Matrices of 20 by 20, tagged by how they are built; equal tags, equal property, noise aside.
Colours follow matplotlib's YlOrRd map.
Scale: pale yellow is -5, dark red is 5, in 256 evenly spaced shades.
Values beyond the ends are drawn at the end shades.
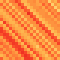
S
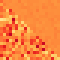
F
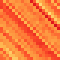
S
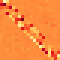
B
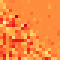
F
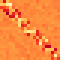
B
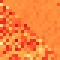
F
